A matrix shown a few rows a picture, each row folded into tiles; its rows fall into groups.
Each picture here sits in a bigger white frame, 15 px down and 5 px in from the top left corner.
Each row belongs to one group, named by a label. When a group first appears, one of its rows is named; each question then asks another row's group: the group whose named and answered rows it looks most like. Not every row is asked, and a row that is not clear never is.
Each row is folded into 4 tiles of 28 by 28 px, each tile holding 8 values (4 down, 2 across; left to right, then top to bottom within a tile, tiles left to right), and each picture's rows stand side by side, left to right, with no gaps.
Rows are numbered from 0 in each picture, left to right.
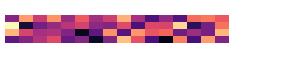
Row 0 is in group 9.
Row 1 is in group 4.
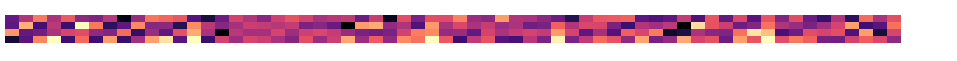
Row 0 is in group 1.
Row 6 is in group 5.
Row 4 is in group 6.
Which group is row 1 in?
1
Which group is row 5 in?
1
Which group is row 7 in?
4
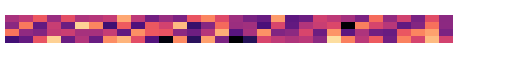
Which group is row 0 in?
1
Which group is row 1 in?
4
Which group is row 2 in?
6
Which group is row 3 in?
5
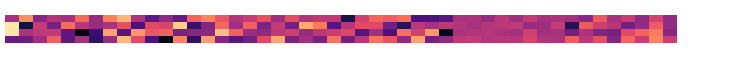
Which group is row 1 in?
4
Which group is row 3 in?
1
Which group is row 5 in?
5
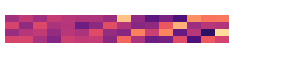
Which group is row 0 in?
4
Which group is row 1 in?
4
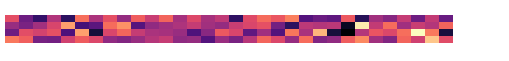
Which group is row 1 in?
9
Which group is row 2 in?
1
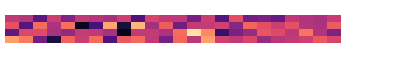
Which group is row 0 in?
4
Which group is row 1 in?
5
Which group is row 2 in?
5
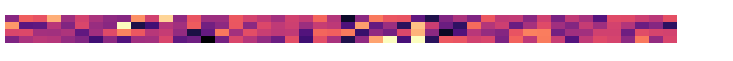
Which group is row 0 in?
9
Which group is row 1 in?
9
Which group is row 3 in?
1
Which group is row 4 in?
5
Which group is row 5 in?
6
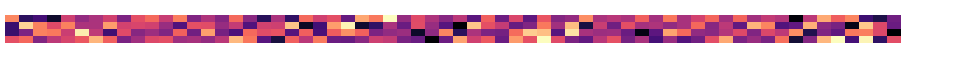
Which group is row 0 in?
5
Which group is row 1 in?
1
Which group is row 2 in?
4
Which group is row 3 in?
9
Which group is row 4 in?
5
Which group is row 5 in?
9
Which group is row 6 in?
1
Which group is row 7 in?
1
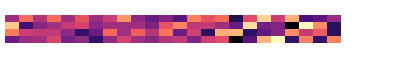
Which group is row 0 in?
9
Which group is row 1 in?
4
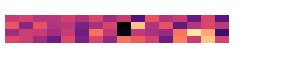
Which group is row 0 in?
4
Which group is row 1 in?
5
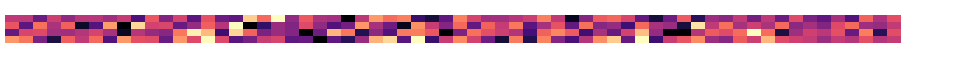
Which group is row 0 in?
4
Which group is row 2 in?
9
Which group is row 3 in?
1
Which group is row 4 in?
4
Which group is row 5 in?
1
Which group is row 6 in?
5
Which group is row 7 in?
4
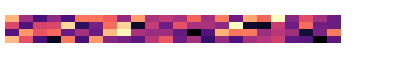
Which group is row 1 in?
9
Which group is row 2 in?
9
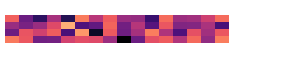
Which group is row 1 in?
6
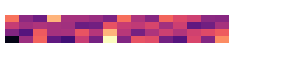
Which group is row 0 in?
6
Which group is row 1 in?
6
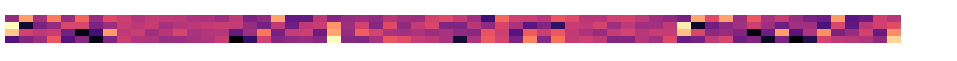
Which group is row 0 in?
9
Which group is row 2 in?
6
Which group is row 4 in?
6
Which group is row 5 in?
6
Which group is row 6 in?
9
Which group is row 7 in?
6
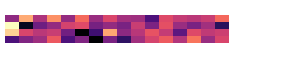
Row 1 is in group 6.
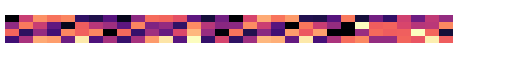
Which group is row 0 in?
1
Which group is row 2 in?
1
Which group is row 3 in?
5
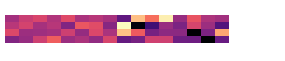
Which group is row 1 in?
9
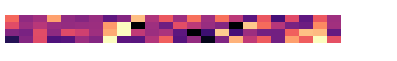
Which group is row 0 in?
6
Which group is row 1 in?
9
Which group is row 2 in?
5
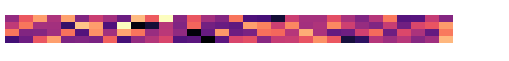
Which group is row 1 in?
9
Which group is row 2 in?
5
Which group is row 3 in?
6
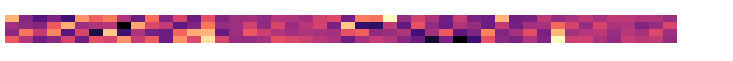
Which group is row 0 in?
4
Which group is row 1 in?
5
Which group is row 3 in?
9
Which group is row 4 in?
6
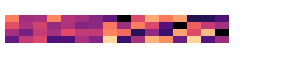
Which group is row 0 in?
6
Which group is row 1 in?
1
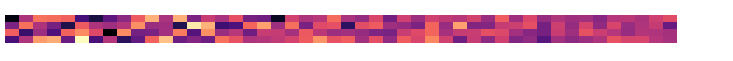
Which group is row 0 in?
1
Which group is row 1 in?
1
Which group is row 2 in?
5
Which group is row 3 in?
5
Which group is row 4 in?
9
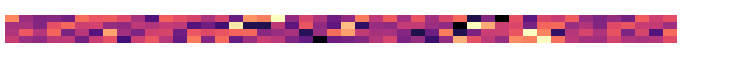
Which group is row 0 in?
4
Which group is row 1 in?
6
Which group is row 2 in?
9
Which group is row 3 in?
9
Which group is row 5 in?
4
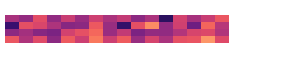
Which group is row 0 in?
5
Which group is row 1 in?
5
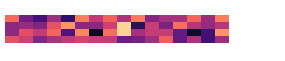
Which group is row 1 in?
9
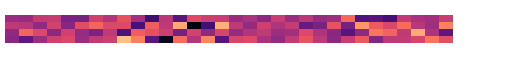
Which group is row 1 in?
4
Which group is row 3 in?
5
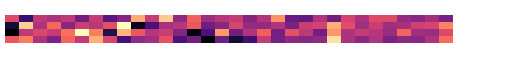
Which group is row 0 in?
5
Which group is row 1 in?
9
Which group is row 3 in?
6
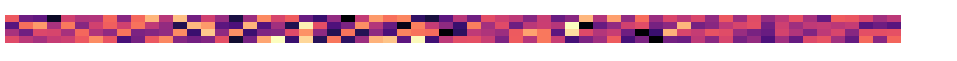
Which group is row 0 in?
5
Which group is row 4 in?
5
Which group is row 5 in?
9
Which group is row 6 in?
9
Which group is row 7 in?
6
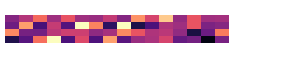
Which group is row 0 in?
1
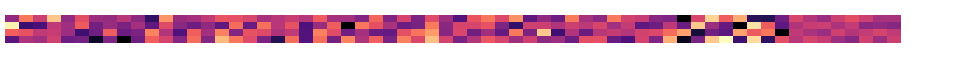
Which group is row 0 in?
9
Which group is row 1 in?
6
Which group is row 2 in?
4
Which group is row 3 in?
5
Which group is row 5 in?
6
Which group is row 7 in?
6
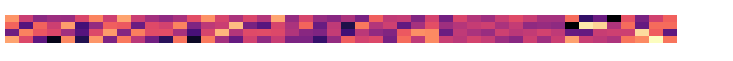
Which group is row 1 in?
4
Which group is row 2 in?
9
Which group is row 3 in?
5
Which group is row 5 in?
5
